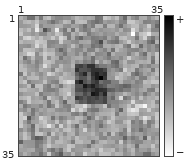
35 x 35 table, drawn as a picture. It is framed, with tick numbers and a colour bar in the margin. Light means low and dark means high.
Grain: blotchy. Odd patch: higher, in the centre. Ninth with the highest average: centre. Stripes: none. Average level on the scale: 40%.
